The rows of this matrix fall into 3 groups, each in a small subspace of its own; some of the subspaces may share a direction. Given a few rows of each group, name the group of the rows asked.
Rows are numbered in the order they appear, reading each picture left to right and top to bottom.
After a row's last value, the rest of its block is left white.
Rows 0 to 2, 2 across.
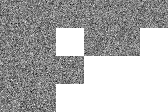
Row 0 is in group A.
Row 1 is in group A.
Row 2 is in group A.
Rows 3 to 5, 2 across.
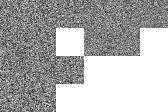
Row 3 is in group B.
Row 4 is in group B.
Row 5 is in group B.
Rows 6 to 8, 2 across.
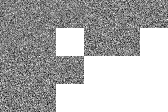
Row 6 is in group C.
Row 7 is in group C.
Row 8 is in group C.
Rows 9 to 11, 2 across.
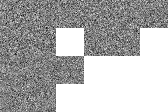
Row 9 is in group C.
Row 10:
C
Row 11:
A
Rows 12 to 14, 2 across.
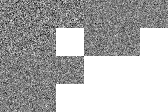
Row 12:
C
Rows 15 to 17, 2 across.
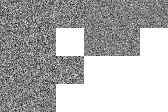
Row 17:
C
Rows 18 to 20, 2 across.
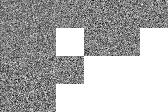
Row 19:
B
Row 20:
A
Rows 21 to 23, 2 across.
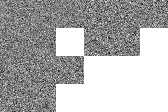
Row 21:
C
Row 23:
C
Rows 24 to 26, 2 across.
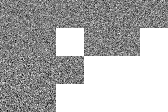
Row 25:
A
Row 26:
C
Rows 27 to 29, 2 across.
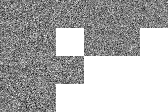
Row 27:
A
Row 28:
C
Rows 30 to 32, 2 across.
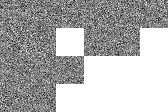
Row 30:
A
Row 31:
C
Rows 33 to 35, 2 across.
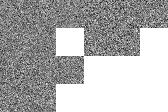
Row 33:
B
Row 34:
C
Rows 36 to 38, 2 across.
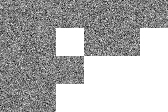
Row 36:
A
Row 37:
C
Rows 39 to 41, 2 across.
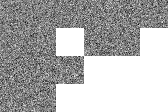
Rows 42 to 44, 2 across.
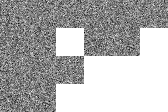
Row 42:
B
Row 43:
B
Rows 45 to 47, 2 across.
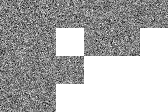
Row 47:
B
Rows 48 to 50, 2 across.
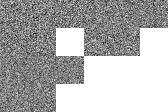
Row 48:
A
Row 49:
B
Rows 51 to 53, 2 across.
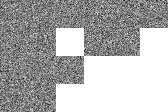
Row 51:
A
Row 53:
B
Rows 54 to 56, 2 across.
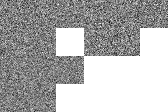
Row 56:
B
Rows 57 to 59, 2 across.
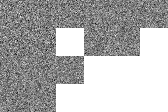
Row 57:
C
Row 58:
A
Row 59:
B
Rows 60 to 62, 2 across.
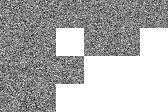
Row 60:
B
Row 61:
A
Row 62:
A
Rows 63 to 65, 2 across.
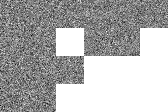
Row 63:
A
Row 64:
A
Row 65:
B
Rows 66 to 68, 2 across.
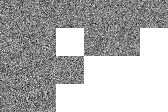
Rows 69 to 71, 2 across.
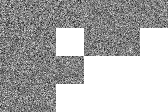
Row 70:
C
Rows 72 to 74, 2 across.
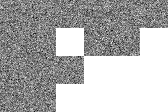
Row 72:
A
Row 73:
A
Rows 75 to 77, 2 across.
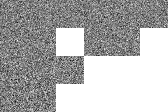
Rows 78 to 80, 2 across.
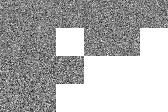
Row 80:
B
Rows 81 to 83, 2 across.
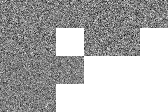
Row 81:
B
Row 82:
C
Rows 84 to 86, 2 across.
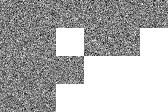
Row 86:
B
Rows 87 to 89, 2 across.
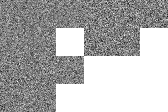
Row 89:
B
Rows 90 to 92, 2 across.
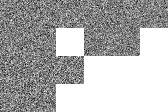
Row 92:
A
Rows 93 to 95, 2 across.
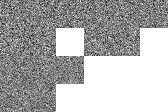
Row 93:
B
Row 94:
B
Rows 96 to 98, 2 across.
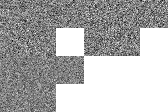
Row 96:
A
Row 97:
A
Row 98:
B
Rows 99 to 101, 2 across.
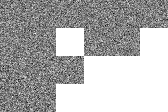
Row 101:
A
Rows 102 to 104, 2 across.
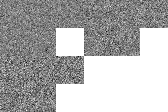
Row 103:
A
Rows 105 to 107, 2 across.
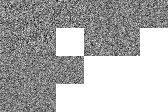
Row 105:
A
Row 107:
A
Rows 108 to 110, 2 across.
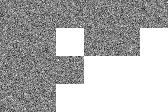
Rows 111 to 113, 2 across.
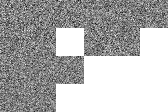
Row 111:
A
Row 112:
A
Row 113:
A
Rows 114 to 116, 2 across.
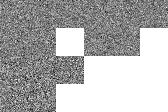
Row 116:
A
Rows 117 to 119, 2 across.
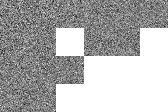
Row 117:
B
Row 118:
C
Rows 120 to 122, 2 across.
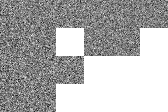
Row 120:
B
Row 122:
A
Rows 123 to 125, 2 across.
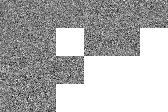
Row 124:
C
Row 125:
A
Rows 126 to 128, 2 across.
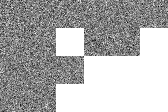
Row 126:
A
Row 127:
B
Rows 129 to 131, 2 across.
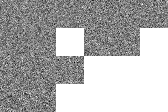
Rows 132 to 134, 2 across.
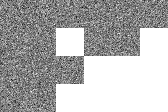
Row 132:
B
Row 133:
A
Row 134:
A
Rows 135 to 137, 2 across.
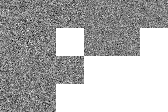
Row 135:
A
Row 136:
C
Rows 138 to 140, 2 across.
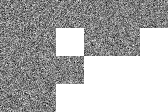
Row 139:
B
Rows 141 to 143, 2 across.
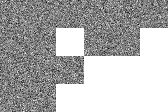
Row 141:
B
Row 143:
C
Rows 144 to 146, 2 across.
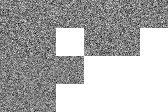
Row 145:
B
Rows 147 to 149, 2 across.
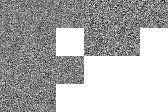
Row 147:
A
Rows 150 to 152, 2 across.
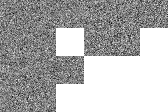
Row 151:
A
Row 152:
A
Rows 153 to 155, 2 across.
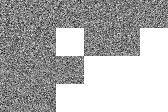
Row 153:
A
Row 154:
A
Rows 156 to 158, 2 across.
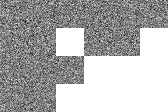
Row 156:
A
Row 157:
C
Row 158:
B
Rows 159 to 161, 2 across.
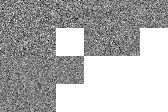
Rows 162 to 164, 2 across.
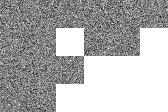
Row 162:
B
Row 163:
B
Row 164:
A
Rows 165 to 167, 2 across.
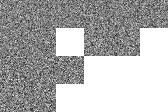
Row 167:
B
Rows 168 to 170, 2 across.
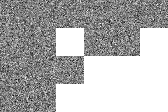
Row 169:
A
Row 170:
A
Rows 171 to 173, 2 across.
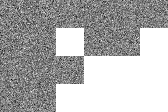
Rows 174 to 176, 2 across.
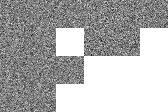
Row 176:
B
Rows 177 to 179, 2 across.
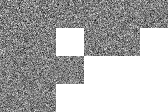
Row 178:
C
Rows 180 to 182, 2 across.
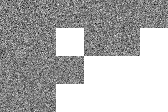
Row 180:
B
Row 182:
B
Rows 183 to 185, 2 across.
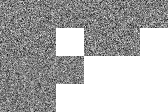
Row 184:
C
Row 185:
B
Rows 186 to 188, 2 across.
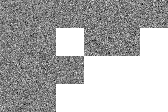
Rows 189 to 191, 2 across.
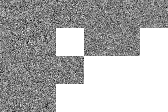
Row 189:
A
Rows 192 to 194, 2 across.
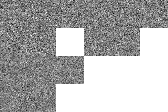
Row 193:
C
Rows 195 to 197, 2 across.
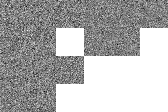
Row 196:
C
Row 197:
A
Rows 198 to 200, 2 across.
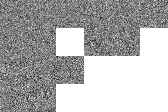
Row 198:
C
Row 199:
B
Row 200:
A
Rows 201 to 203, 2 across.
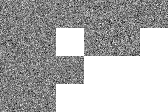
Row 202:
A
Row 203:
C
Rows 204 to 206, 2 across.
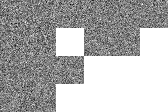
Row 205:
B
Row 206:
A
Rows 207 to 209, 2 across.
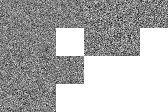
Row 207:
C
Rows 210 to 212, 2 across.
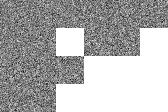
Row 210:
C
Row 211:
B
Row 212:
C
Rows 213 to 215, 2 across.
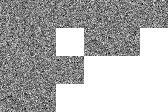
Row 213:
B
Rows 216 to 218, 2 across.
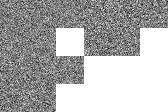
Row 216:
C
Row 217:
B
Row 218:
B
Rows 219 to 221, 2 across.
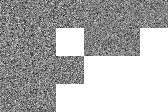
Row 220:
C
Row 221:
A
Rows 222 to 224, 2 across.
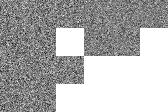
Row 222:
B
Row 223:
B
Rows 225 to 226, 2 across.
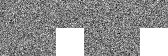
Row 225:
C
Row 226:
A
